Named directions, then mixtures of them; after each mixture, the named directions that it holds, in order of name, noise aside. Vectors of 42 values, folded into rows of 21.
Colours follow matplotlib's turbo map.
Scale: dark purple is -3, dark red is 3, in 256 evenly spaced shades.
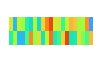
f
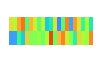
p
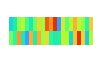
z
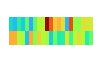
f, p, z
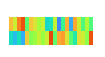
p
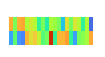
f, p, z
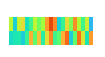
f, p, z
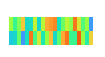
f, p, z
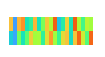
f, p, z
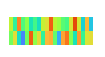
f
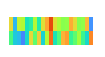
f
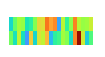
z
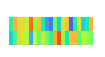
f, p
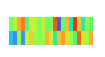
p, z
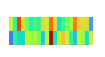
f, p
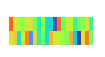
z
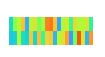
f, p, z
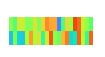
f, p, z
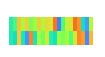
p, z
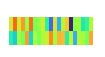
f, p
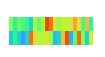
f, z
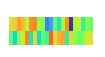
f, p, z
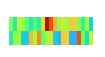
f, z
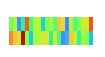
f, p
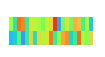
f, p, z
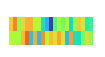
f, p, z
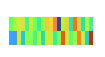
p, z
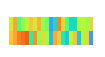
f, p, z
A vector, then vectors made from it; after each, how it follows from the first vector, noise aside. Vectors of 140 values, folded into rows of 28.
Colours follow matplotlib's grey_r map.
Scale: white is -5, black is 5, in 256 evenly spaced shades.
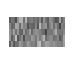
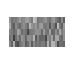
reversed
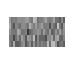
reversed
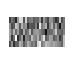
scaled up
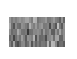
reversed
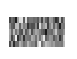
scaled up
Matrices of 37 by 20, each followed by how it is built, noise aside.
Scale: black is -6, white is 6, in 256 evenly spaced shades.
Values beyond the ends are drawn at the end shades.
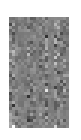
uneven columns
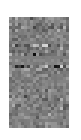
uneven rows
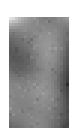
smooth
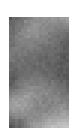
smooth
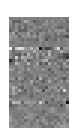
uneven rows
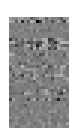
uneven rows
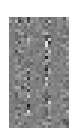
uneven columns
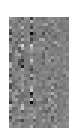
uneven columns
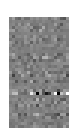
uneven rows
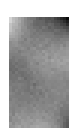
smooth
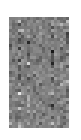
uneven columns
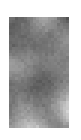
smooth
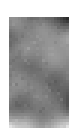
smooth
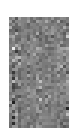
uneven columns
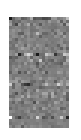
uneven rows
